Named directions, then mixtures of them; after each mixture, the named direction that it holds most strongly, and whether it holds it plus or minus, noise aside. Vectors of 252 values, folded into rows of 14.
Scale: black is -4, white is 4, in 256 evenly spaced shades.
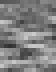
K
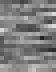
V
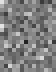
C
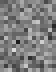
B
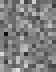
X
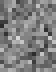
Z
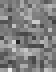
B, plus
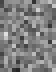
X, minus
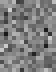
Z, plus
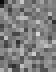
C, minus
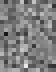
X, plus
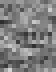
K, minus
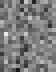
X, minus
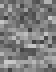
K, plus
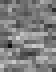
K, plus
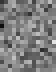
Z, plus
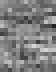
V, minus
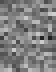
B, plus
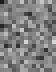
C, minus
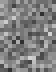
Z, minus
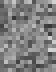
Z, plus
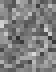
Z, minus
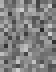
X, plus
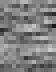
V, minus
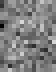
C, minus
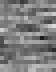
V, plus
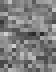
K, minus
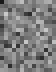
C, minus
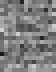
V, plus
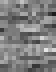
V, minus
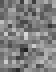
X, minus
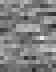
V, minus
